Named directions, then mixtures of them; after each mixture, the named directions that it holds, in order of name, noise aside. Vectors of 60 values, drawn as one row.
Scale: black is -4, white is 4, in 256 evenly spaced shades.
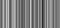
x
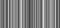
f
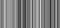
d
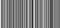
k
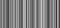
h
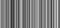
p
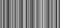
h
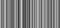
d, f, p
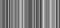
d, f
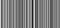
k, x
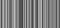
h, k, x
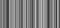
h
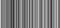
k, p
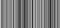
d, k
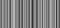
f, h, x
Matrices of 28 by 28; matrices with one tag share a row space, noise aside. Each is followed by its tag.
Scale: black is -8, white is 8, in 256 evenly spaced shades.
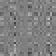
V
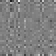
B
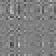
B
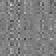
B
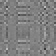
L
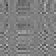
L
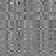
B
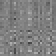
V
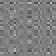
V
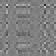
L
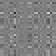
V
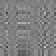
L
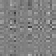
V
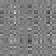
V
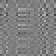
L
